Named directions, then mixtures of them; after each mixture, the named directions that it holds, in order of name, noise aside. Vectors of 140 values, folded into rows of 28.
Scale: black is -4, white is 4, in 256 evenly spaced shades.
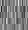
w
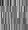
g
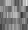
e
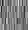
g, w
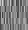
g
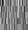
g, w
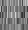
e, w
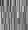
g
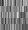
e, g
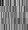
g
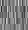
w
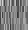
g
